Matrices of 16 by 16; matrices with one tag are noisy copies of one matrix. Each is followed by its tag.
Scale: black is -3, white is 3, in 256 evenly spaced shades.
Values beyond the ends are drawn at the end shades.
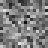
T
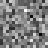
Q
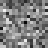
T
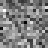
T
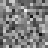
Q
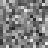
Q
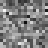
T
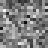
T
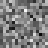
Q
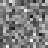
Q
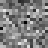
T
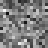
T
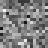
T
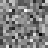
Q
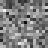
T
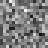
Q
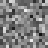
Q
